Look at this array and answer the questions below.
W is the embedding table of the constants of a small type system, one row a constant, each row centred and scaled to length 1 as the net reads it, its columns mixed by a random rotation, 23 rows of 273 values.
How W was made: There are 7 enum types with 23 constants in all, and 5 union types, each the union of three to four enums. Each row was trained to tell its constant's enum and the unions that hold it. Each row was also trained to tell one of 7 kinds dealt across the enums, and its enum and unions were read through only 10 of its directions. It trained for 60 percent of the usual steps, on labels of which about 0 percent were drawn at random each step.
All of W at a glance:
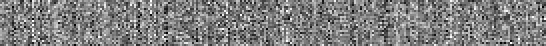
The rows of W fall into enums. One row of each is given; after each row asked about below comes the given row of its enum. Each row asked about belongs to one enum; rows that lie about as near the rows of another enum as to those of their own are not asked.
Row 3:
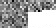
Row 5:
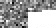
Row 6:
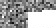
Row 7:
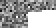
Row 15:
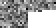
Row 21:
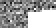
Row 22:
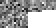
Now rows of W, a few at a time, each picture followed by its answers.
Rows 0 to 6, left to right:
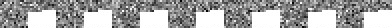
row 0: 5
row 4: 3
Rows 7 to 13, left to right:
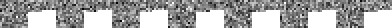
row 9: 21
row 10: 15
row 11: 7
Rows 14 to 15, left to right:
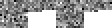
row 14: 6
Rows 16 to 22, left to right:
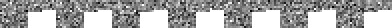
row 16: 6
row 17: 15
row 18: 5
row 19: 15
